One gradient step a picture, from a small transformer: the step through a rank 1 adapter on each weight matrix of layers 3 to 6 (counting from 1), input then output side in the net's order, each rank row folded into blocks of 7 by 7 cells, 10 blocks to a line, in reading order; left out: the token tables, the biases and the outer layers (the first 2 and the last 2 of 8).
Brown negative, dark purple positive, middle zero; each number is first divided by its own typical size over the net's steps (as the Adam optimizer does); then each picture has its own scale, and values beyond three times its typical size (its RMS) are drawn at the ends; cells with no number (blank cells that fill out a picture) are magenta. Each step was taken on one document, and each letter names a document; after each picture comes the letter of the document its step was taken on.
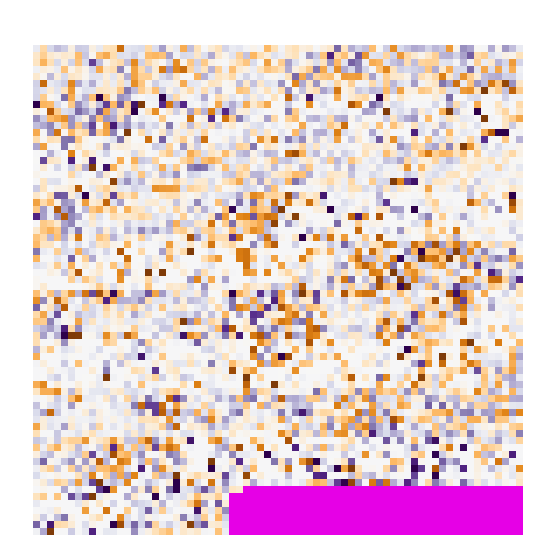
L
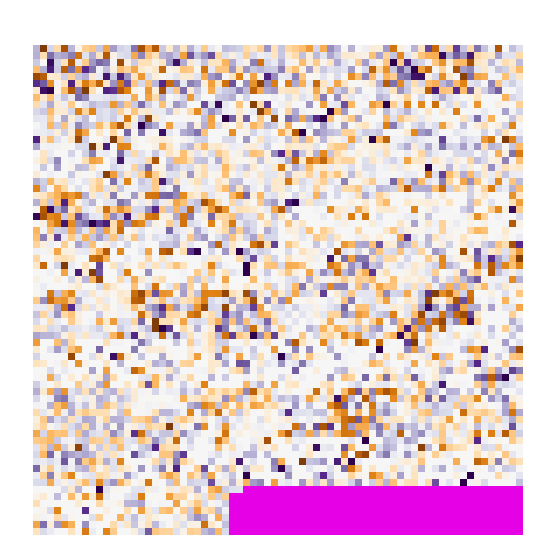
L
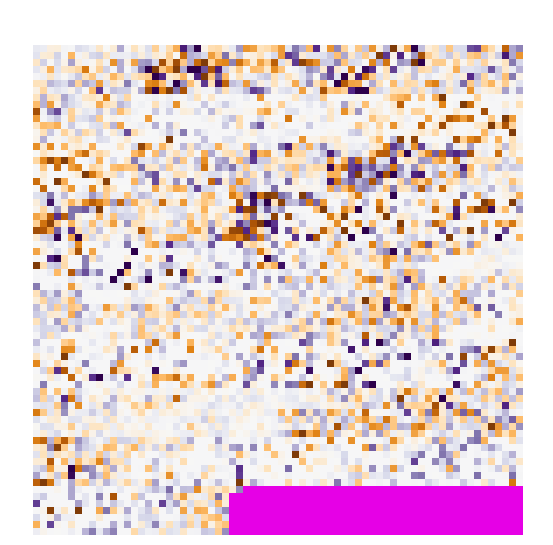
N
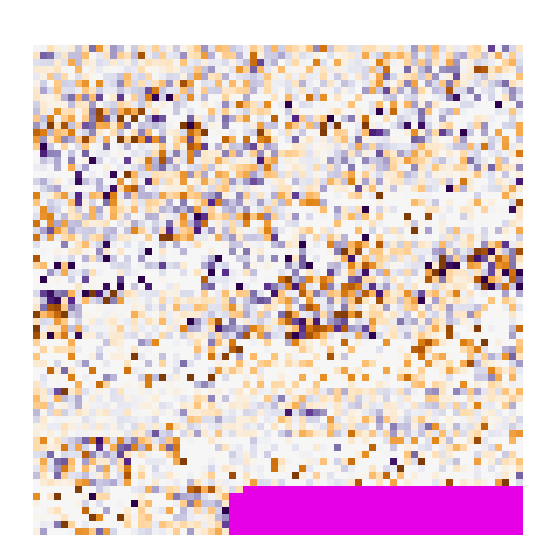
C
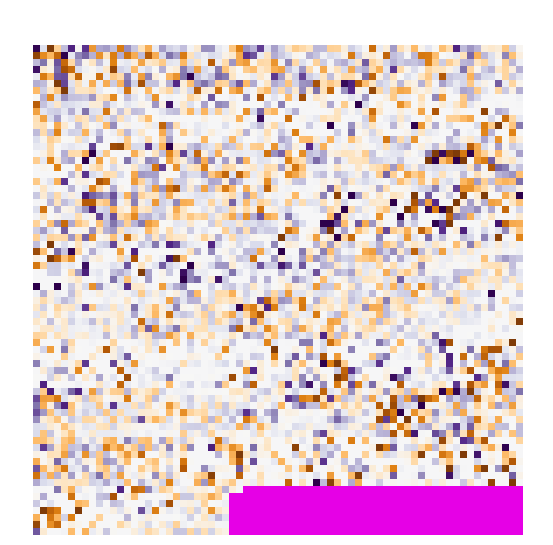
N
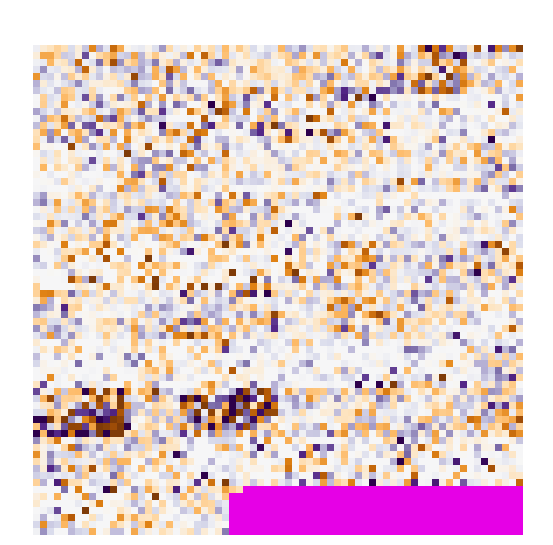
L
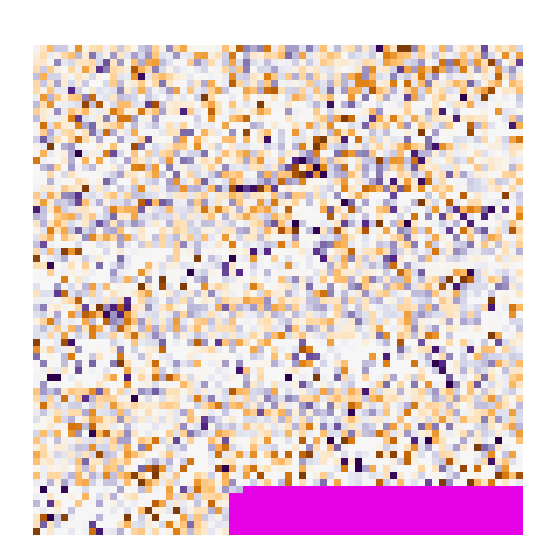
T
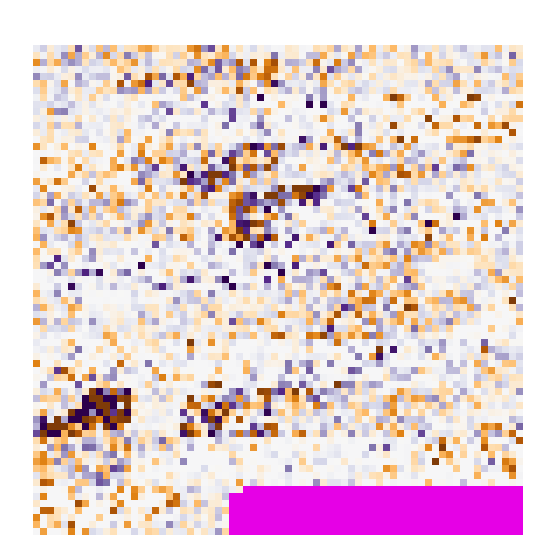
N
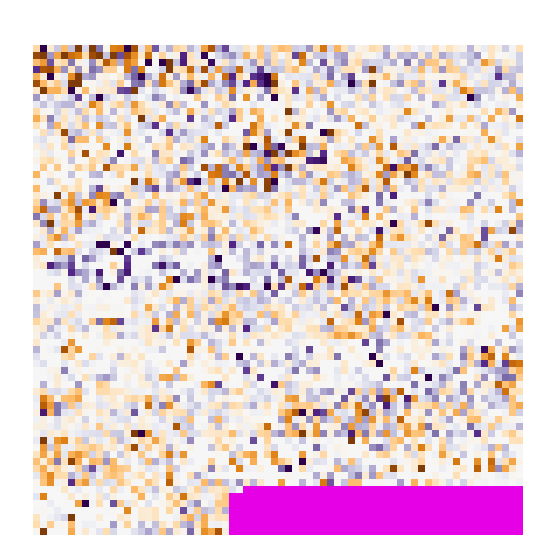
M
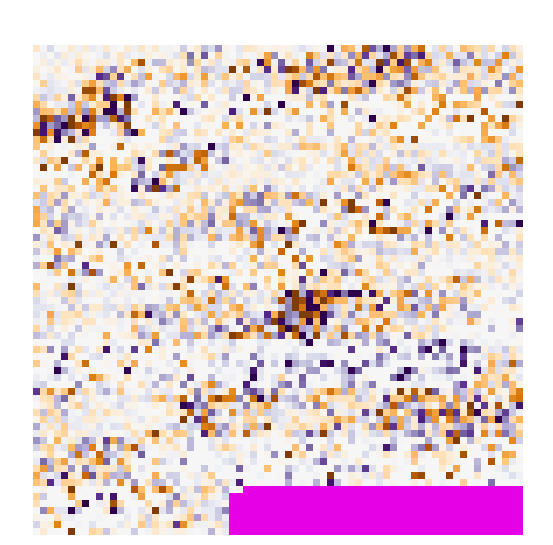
N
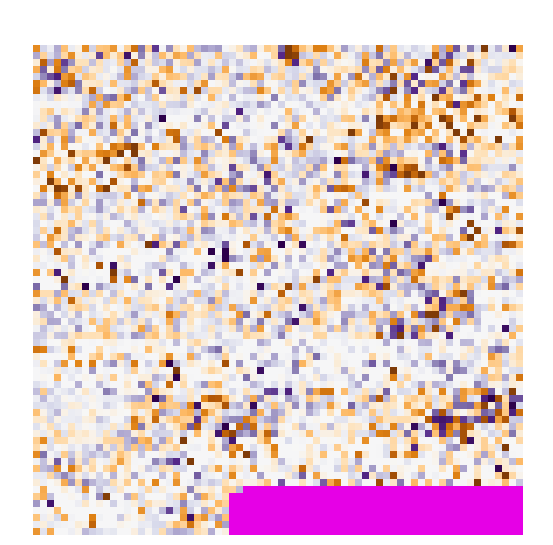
T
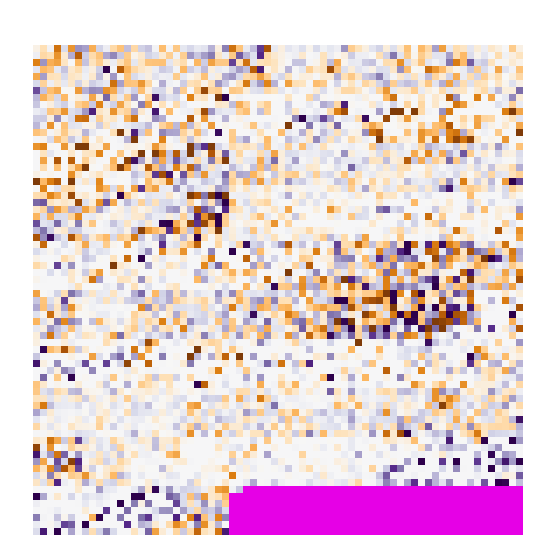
C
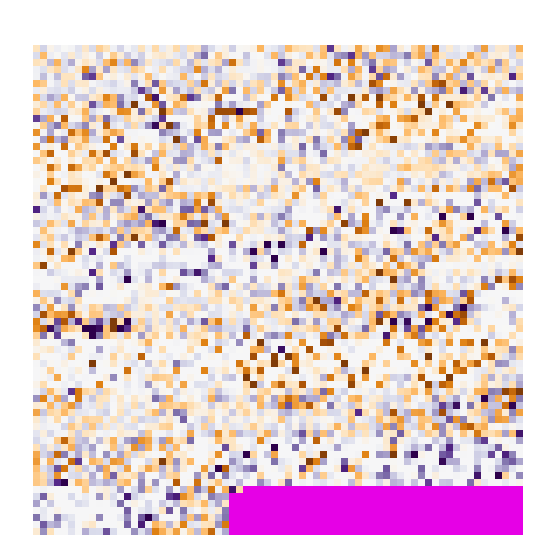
T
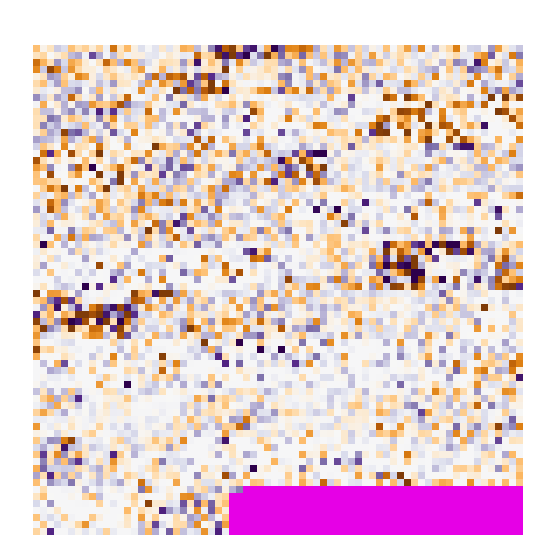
T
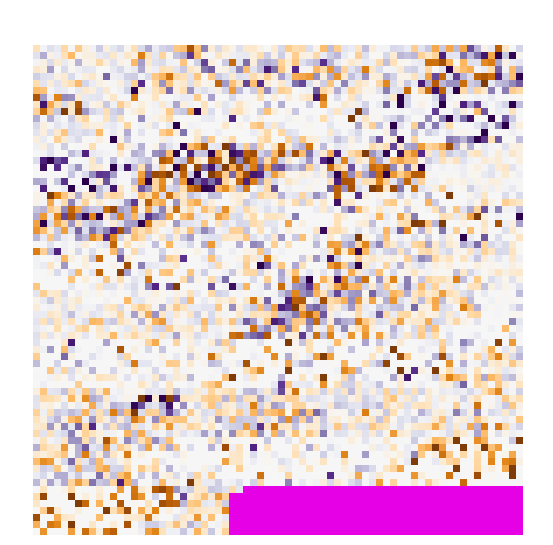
N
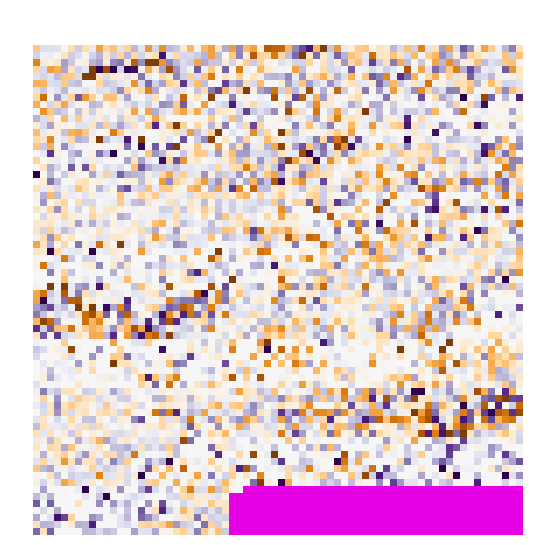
T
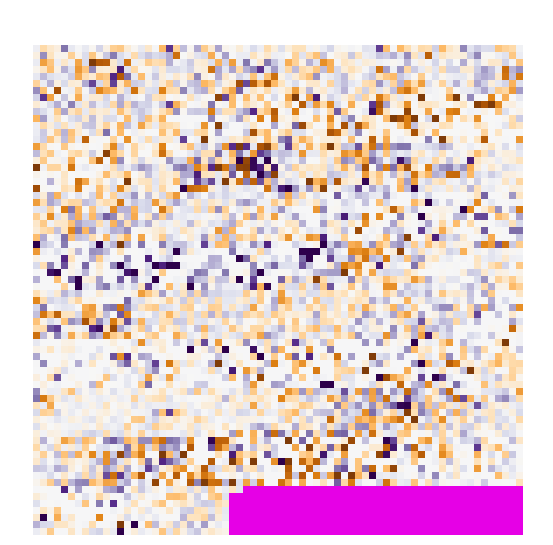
L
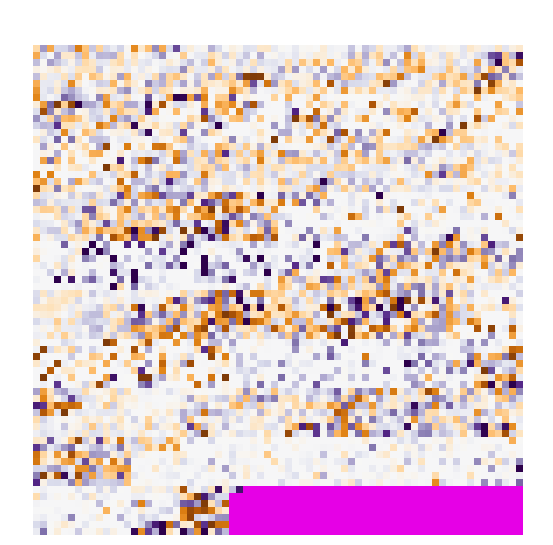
C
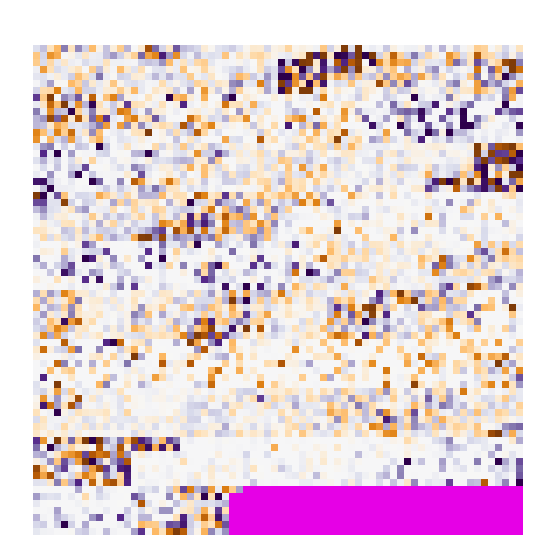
C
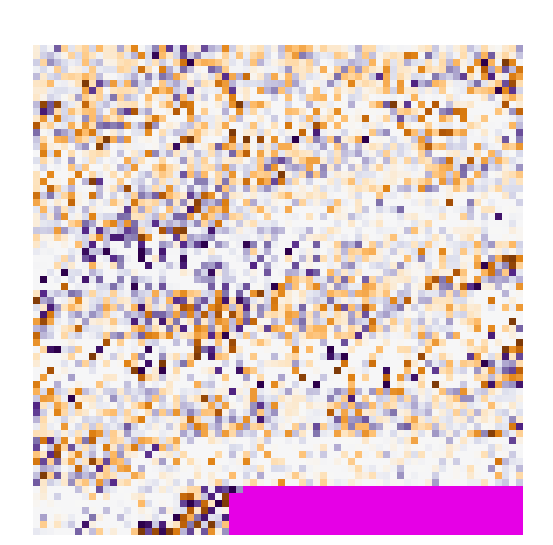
C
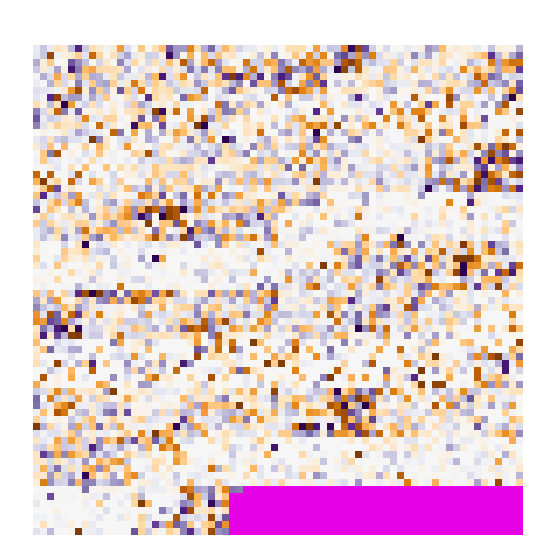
C
